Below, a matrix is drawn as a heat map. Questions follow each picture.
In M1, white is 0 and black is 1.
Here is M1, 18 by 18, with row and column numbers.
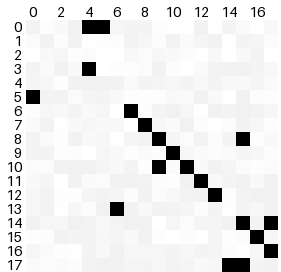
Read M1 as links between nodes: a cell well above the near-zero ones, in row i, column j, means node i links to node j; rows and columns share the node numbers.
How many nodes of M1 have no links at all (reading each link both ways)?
2
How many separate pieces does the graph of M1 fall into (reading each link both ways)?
4
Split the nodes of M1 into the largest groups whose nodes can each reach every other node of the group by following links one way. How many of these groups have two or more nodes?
3
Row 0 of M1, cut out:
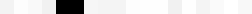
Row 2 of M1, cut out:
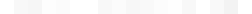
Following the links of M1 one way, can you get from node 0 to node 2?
no
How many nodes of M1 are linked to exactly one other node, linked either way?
2
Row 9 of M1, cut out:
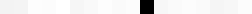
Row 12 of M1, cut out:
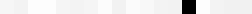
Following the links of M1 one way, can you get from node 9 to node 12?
yes
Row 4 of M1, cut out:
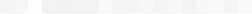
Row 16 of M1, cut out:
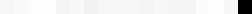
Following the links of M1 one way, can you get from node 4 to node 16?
no
